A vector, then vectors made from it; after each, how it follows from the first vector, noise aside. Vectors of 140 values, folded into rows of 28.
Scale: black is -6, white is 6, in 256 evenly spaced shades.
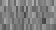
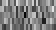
scaled up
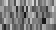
scaled up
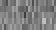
sign-scrambled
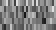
scaled up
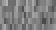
sign-scrambled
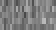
sign-scrambled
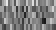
scaled up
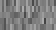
sign-scrambled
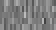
sign-scrambled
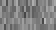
sign-scrambled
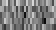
scaled up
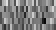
scaled up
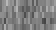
sign-scrambled
